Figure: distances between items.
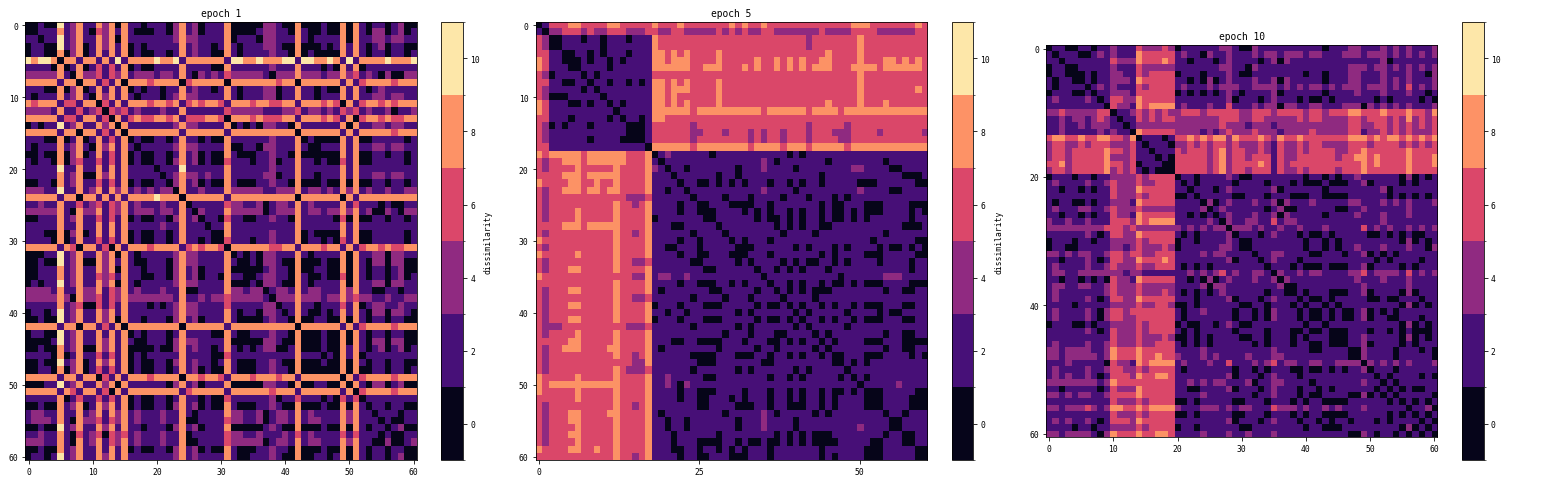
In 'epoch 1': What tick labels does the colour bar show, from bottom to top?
0, 2, 4, 6, 8, 10
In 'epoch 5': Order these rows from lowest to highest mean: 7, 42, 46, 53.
46, 53, 42, 7
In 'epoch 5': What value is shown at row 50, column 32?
2
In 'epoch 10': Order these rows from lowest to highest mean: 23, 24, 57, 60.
23, 57, 24, 60
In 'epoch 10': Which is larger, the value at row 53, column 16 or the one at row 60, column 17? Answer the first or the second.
the second
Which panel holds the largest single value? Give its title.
epoch 1
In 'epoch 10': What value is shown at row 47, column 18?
6
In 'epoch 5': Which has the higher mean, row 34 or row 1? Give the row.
1
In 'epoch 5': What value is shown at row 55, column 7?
6
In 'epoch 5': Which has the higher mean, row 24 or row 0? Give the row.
0
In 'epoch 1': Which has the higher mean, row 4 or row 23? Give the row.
23
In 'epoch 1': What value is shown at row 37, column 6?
2
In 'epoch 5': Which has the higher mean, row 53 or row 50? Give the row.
50
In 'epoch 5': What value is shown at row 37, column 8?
6
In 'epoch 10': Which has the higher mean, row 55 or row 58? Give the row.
58
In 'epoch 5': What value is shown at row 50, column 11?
8
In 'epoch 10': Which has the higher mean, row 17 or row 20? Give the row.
17
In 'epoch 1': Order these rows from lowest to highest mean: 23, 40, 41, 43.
43, 41, 40, 23
